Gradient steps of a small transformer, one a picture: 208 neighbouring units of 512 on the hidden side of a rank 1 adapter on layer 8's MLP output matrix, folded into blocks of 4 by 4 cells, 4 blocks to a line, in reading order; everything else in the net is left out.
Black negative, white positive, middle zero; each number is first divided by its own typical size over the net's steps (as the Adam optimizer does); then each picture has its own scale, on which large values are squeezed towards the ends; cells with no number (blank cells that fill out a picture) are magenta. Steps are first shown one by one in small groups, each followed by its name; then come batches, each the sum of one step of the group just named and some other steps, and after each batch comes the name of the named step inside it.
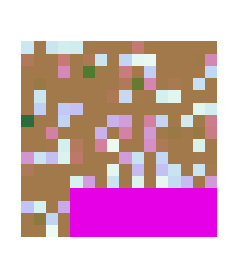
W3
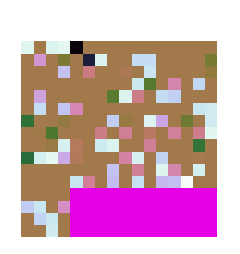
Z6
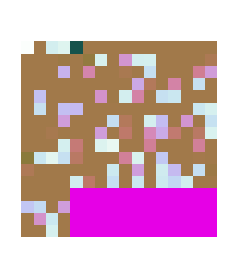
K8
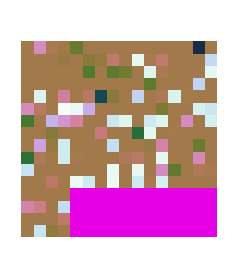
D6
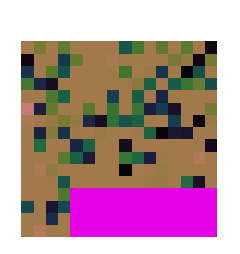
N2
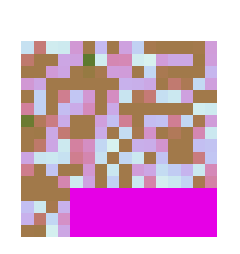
W3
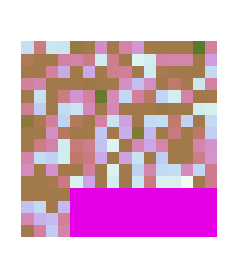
D6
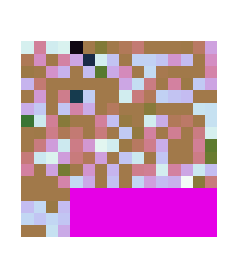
Z6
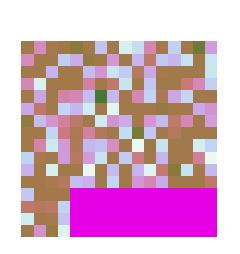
D6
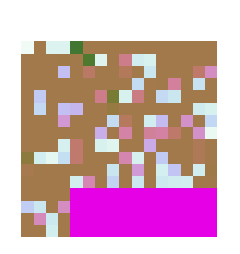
K8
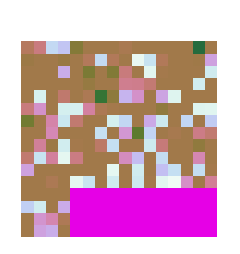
D6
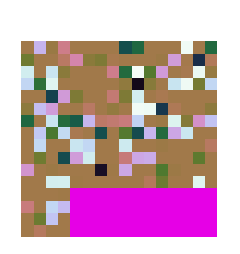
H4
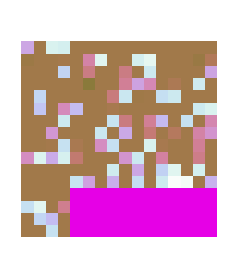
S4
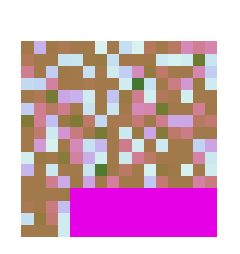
H4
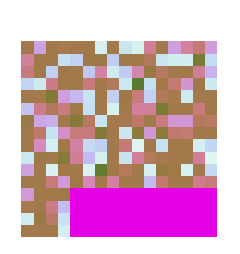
H4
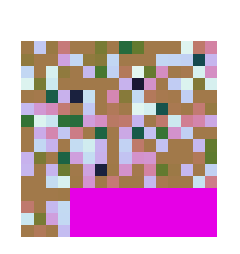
H4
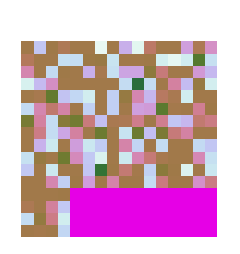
H4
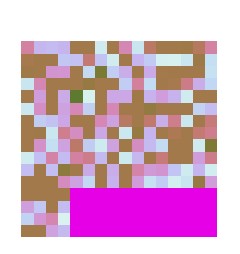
S4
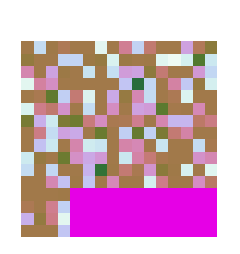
H4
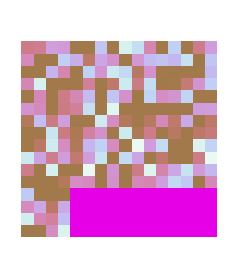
S4
